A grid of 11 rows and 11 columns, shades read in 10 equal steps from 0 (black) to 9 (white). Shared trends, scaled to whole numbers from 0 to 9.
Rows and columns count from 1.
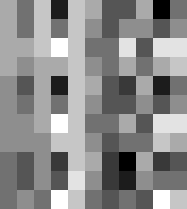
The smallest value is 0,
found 2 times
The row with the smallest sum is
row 9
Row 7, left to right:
5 5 6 9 7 4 4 6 3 8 8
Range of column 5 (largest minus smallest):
1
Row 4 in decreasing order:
7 7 6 6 6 6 6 5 5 4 4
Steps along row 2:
down up down up down down up same down up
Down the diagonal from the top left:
6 4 7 6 7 5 4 4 6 4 7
